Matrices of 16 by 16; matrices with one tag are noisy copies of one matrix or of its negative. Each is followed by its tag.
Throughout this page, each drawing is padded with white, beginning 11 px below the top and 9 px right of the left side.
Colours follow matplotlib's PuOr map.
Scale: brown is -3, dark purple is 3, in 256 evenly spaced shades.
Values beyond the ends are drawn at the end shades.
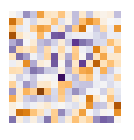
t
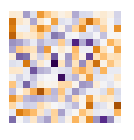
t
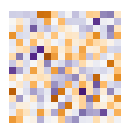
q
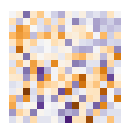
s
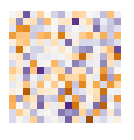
s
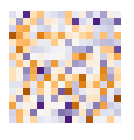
s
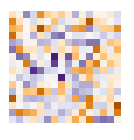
t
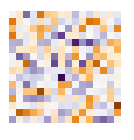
t
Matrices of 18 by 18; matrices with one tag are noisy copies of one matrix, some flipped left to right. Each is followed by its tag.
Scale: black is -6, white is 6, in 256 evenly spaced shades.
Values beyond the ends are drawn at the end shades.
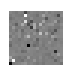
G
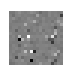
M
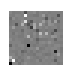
G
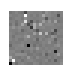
G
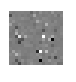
M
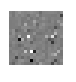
M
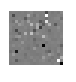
G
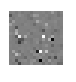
M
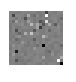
G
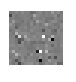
M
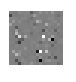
M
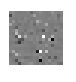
M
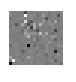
G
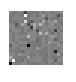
G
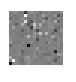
G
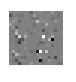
M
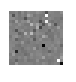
G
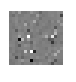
M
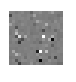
M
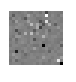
G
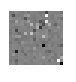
G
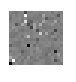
G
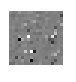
M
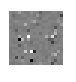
M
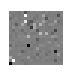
G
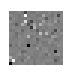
G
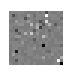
G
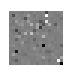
G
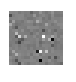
M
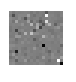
G
